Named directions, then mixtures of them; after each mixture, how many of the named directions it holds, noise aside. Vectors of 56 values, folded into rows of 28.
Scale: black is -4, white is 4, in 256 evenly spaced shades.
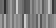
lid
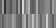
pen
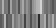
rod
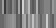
one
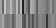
one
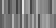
three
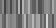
two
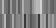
one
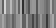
one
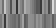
two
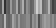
three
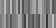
two
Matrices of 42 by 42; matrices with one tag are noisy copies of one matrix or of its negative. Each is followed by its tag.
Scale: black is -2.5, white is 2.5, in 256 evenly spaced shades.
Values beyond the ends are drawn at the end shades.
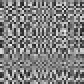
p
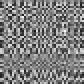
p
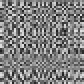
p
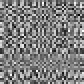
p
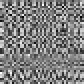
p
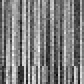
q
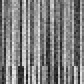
q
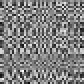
p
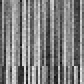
q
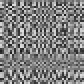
p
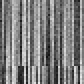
q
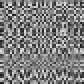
p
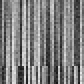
q
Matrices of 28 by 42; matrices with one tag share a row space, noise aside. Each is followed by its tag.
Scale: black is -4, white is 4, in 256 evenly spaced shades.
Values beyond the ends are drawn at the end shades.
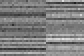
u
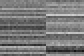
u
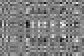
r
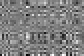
r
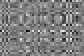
r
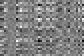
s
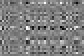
r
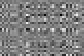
r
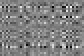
r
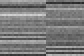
u
